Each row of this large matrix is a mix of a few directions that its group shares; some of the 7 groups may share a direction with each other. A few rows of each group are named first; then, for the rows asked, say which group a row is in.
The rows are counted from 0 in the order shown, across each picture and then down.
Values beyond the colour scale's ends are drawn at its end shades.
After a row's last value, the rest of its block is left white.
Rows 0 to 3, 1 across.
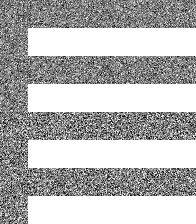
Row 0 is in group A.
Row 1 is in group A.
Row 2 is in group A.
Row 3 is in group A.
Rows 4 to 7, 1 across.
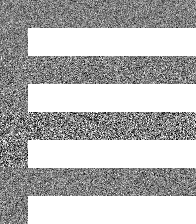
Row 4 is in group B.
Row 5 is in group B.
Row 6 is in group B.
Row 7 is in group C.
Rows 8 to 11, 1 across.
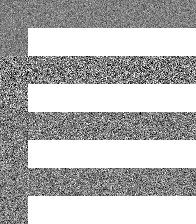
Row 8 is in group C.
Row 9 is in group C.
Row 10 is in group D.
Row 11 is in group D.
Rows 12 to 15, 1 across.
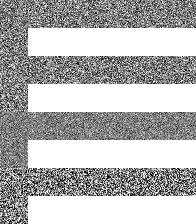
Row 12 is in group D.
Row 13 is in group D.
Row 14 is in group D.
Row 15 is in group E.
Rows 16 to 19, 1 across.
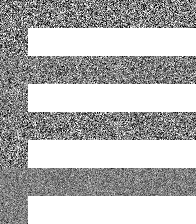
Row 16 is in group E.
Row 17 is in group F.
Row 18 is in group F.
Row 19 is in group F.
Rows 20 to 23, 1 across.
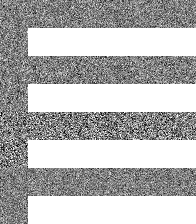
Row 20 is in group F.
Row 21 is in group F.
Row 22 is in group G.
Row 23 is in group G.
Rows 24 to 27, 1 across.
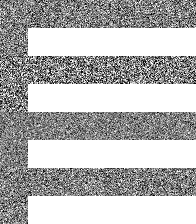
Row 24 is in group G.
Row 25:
E
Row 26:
E
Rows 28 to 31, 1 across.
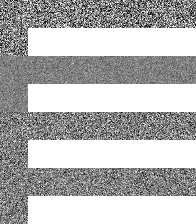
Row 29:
F
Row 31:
C
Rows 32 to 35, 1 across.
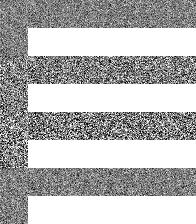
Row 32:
G
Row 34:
D
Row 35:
D
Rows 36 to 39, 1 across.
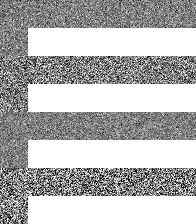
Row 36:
C
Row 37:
D
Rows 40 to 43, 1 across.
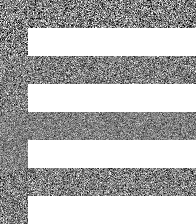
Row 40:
D
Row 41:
E
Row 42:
B
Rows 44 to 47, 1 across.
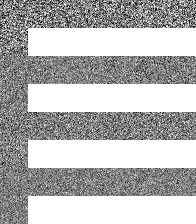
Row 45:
C
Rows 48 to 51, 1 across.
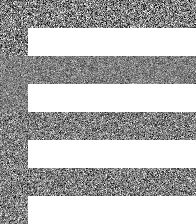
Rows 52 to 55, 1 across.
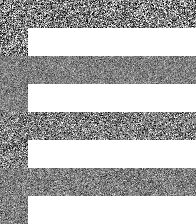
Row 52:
C
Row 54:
F
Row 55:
A
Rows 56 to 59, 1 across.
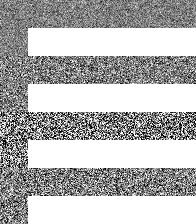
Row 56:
F
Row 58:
B
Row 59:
B
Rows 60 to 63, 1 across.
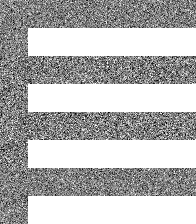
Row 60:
E
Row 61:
F
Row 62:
F
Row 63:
F
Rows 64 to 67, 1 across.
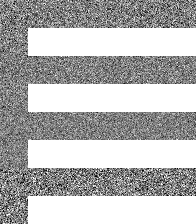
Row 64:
C
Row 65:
C
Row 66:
B
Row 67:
F
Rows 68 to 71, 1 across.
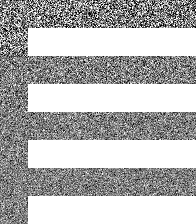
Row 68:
B
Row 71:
D
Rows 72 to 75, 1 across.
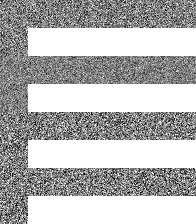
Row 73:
B
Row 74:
F
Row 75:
C
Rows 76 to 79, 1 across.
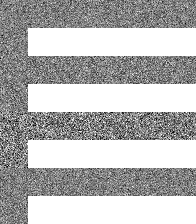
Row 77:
G
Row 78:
F
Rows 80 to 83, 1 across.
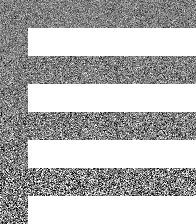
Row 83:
E
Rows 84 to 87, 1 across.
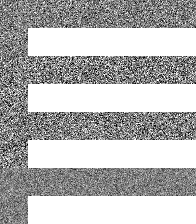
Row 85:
B
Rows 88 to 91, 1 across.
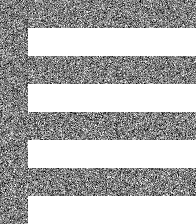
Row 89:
D
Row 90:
B
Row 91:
C
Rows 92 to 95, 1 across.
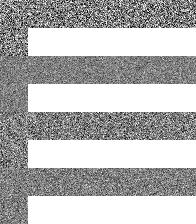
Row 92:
A
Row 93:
B
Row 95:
D
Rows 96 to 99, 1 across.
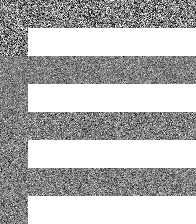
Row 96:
F
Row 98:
G
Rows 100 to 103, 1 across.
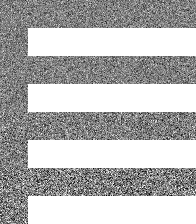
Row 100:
C
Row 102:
C
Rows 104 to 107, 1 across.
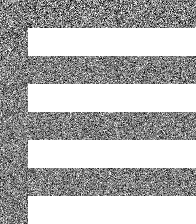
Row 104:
G
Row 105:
B
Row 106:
G
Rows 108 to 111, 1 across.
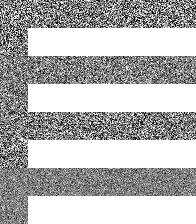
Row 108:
C
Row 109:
A
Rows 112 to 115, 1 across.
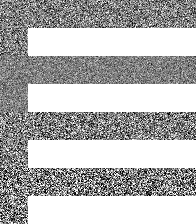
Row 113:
B
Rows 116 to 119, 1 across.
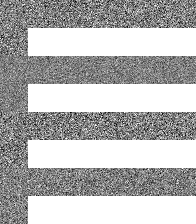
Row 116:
F
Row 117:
A
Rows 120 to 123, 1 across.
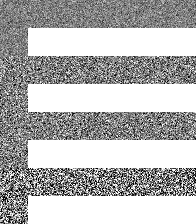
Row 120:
B
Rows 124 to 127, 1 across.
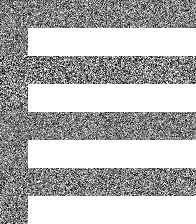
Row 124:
A
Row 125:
C
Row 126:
F
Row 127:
E
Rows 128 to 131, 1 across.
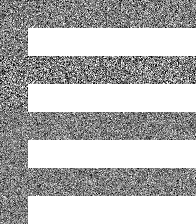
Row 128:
C
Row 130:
A
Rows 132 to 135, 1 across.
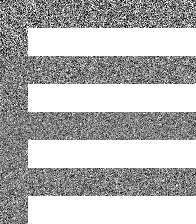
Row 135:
D
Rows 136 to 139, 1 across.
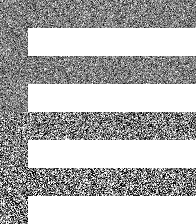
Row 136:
G
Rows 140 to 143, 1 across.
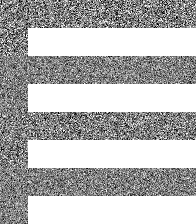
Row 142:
F
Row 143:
C
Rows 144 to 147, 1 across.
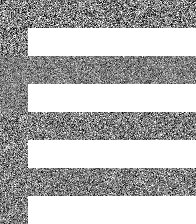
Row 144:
B
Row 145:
A
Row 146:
F
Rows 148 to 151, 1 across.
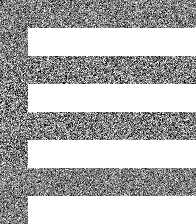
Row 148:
D
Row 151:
C
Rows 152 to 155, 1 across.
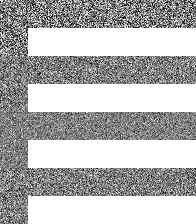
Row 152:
G
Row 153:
B
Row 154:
A
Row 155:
B
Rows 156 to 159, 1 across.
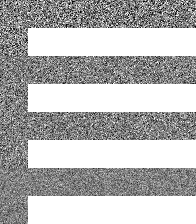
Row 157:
A
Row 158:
C
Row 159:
F
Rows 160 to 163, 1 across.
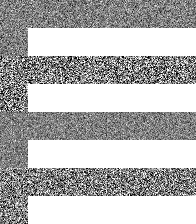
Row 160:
F
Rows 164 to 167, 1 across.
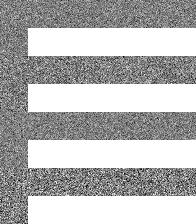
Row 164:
C
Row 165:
A
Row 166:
A
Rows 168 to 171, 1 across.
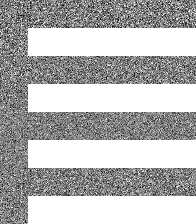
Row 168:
A
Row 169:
C
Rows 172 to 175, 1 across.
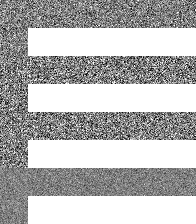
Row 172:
B
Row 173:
A
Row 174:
E
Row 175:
D
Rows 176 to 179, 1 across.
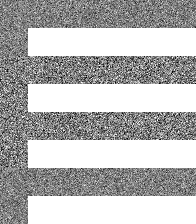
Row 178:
F
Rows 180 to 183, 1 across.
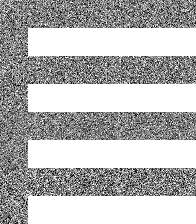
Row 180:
A
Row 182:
G
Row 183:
G
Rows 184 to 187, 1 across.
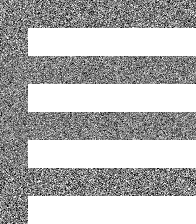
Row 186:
G
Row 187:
E
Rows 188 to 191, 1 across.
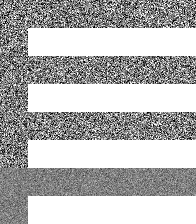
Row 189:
E
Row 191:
B
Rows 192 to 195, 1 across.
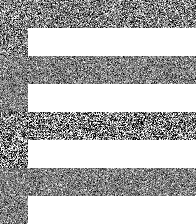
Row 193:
A
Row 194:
F
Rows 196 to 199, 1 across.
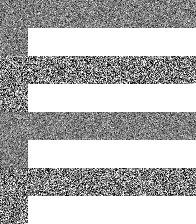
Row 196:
E
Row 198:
A
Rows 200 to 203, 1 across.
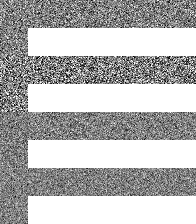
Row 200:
E
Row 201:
E
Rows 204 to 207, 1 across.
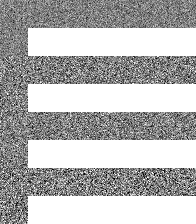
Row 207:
C
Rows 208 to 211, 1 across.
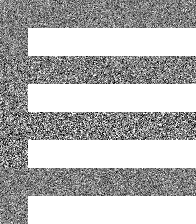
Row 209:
A
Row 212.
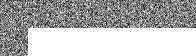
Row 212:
E
